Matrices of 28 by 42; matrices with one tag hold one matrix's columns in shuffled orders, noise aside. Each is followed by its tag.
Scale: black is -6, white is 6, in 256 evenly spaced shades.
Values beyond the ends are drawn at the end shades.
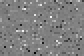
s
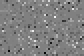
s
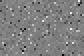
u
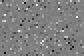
s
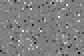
s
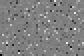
u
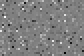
s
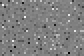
s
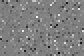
s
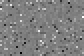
s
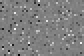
u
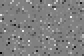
s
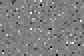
u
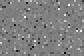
s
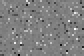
u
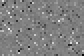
u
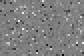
u
